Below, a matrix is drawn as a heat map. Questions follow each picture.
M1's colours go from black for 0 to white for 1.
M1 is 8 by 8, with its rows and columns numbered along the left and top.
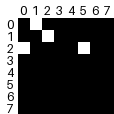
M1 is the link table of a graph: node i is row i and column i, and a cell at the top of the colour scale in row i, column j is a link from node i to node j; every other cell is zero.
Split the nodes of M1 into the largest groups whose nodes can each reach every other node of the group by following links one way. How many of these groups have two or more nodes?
1
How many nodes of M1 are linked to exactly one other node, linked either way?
1
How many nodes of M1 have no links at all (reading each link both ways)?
4
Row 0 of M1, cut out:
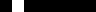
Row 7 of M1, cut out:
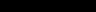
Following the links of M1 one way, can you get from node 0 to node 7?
no
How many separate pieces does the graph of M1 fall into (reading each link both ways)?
5
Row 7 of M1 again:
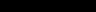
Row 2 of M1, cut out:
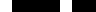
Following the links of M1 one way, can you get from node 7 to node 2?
no
